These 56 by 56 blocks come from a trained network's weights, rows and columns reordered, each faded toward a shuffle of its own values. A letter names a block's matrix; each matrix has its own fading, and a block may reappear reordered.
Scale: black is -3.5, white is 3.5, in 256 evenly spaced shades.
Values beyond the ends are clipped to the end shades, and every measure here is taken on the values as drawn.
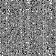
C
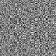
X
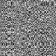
X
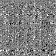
C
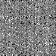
C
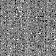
C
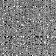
C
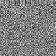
X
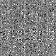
C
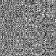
X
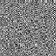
X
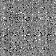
C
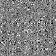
C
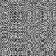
X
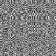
X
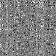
C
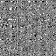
C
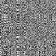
X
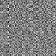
X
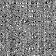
C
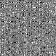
C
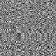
X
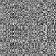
X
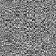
X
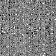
C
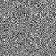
X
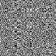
X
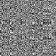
X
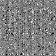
C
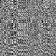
X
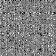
C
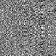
X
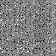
C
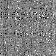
C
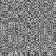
X
